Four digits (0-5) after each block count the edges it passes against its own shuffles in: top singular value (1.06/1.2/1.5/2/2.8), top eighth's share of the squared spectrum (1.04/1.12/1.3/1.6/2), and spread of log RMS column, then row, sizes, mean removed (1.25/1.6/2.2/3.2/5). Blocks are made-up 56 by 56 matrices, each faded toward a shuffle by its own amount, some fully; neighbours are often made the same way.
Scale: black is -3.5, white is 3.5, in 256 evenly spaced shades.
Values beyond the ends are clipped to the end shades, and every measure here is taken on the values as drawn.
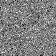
0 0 0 0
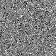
1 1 0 0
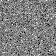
0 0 0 0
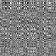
5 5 3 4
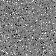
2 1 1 0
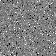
1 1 0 0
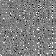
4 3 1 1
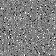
2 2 0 0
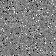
1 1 0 0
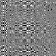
5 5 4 3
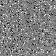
2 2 0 0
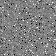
1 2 0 0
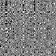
4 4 2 2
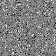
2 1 0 0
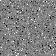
1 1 0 0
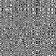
4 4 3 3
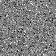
2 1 0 0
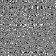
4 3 1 2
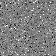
1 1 0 1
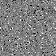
2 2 0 0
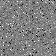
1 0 0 0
